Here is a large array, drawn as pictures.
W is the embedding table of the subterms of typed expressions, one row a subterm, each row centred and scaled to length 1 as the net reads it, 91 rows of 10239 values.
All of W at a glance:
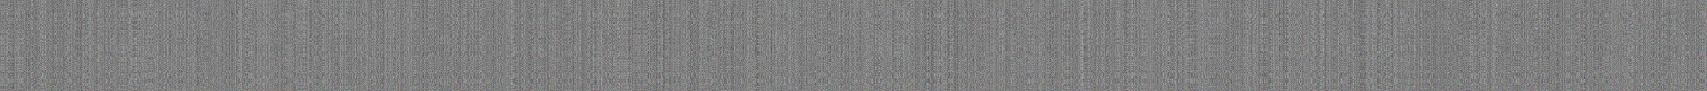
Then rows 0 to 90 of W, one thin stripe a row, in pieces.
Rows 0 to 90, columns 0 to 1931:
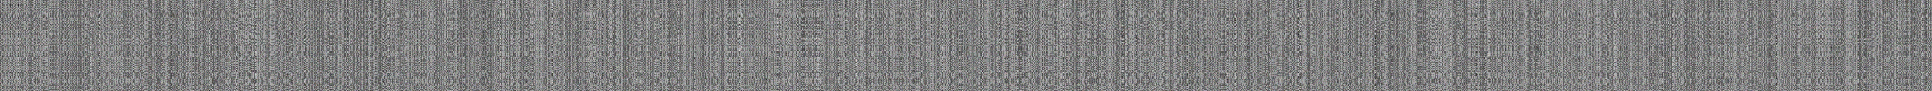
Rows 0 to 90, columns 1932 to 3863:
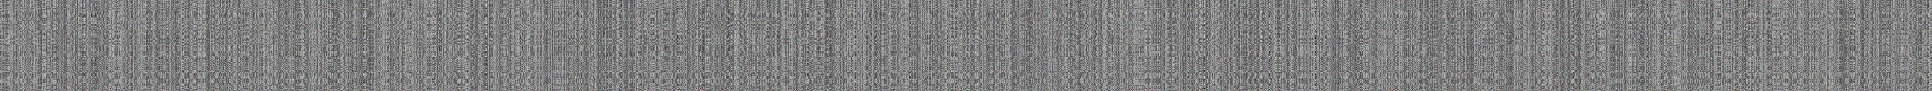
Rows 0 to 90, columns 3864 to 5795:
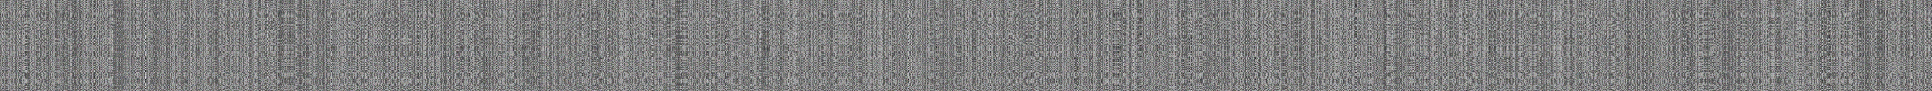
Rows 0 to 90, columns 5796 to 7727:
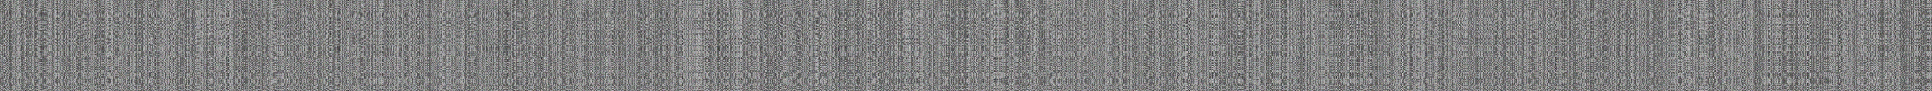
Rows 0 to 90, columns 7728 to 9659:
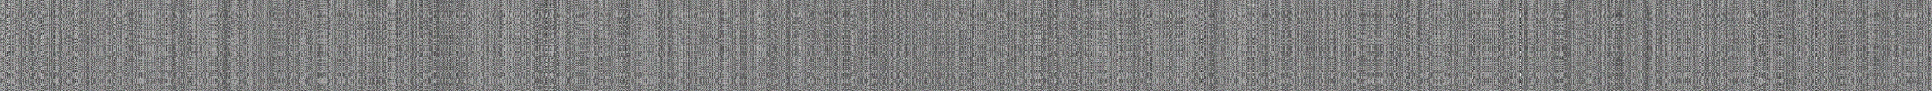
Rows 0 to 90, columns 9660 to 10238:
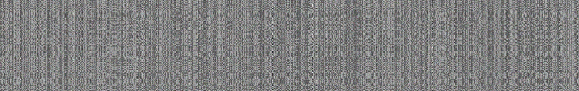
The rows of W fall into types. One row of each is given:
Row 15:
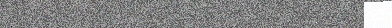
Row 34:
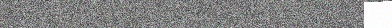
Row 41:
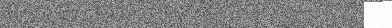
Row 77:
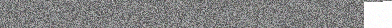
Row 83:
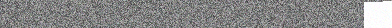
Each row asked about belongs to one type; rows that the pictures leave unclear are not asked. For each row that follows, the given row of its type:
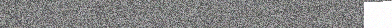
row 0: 41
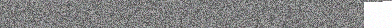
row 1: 83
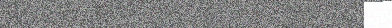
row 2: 41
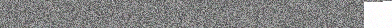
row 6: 77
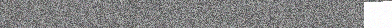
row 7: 83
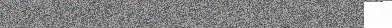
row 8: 77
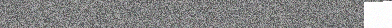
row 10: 15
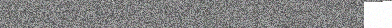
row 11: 41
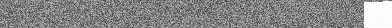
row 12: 34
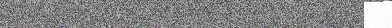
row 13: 34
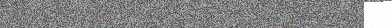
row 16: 15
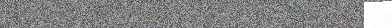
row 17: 77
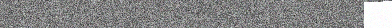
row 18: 34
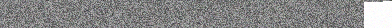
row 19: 77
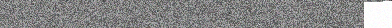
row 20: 34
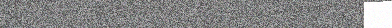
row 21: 41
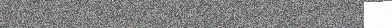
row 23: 41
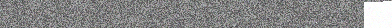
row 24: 15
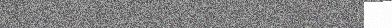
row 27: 15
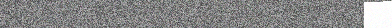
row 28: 41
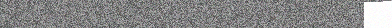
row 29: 83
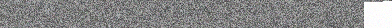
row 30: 34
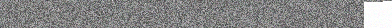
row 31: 77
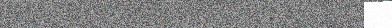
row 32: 77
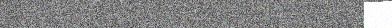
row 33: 34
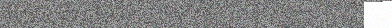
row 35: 41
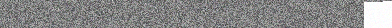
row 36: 77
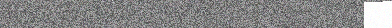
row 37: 41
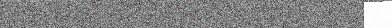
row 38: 83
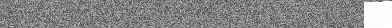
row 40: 34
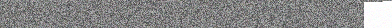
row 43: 83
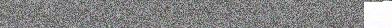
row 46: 34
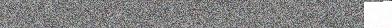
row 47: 77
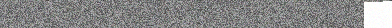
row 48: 77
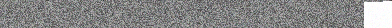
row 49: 77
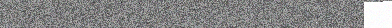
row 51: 77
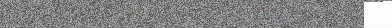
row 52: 77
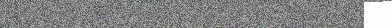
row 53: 77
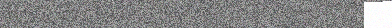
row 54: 41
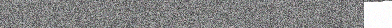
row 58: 34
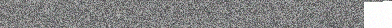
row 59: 34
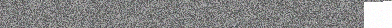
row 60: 15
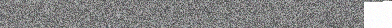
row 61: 34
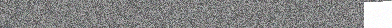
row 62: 83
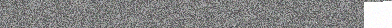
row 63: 15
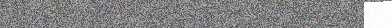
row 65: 15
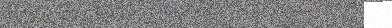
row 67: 41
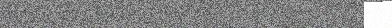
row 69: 41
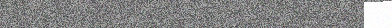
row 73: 15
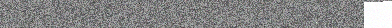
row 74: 77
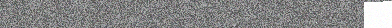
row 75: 15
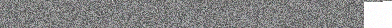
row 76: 77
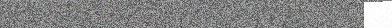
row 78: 83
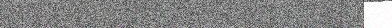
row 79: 34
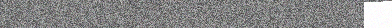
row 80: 83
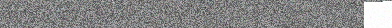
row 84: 41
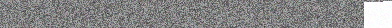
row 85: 77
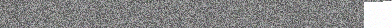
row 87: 15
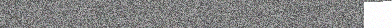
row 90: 41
